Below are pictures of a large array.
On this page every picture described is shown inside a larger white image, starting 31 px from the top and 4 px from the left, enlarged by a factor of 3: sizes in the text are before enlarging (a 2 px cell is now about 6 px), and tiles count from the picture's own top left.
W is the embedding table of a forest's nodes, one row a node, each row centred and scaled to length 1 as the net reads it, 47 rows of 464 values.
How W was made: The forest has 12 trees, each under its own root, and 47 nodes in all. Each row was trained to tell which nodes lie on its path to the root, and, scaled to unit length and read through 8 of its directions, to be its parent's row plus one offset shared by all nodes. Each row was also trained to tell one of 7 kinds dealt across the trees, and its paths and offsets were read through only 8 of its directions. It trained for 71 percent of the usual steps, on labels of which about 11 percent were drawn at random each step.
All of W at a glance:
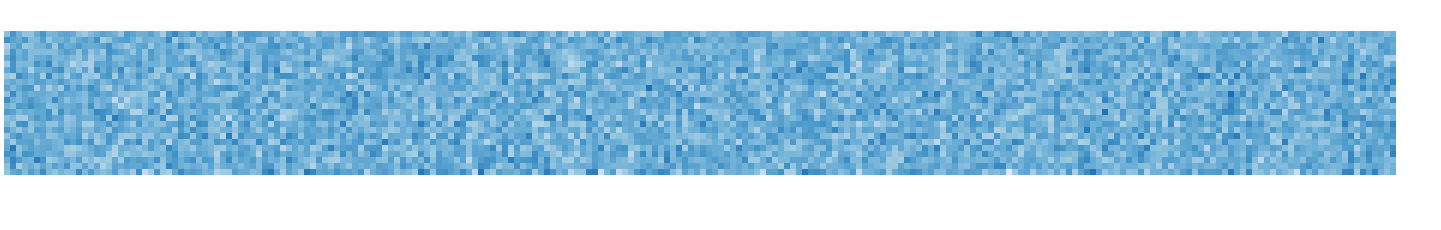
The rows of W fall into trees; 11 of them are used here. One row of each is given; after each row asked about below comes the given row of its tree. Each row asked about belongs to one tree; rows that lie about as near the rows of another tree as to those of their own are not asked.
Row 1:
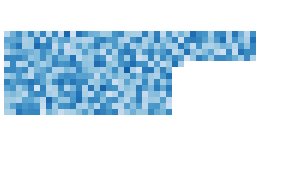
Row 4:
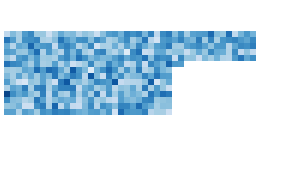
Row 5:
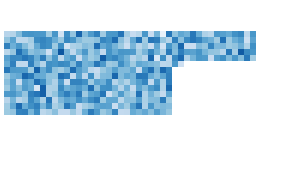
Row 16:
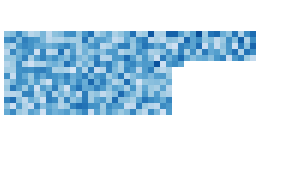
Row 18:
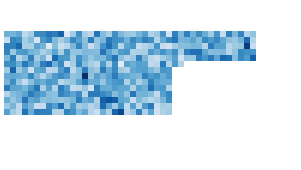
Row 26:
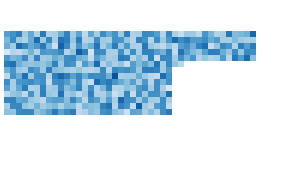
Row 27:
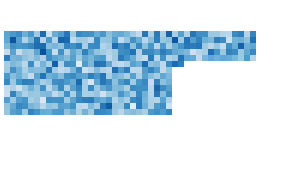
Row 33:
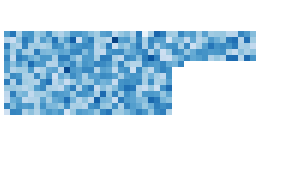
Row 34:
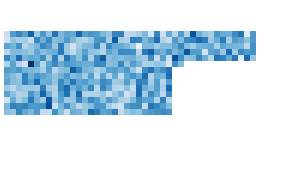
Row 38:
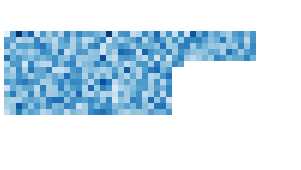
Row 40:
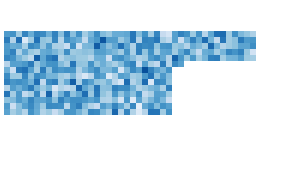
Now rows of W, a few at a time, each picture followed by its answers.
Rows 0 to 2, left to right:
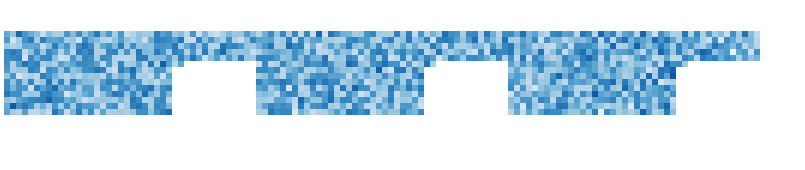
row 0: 33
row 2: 33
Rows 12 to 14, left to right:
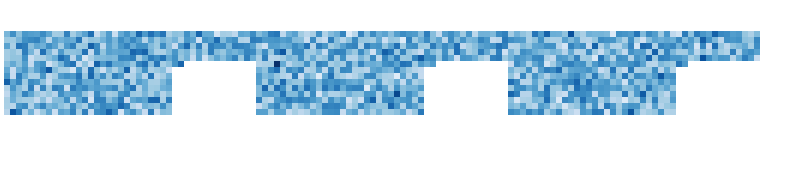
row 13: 16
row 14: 1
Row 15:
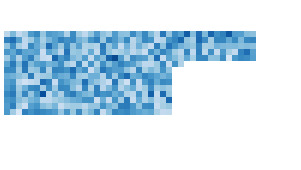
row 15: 18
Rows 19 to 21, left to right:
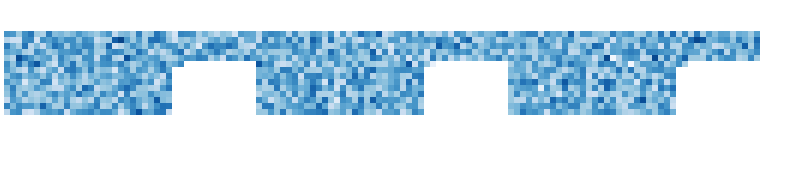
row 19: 33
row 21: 38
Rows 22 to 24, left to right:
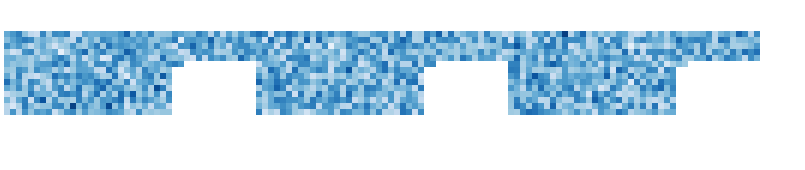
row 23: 40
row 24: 18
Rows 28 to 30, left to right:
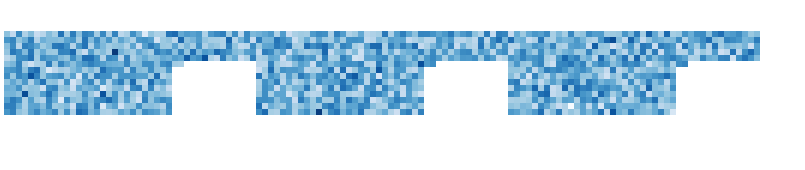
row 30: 1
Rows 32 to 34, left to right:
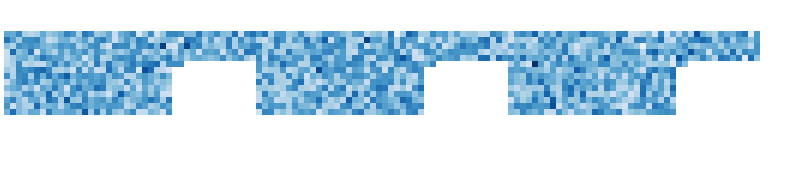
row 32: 16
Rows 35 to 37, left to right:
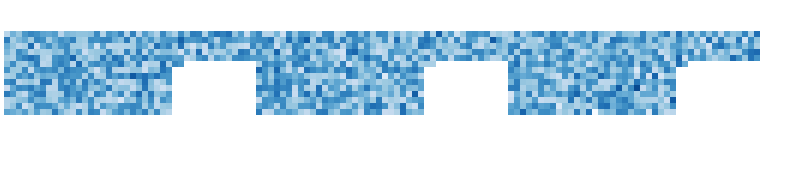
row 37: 18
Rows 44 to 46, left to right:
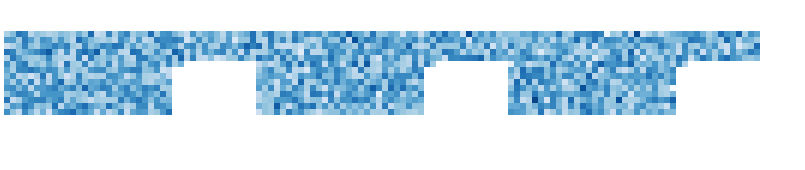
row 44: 4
